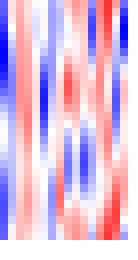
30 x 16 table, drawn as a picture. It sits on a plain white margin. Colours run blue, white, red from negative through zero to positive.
Grain: streaks running down. Stripes: upright, repeating 3 times. Roughest part: top right.
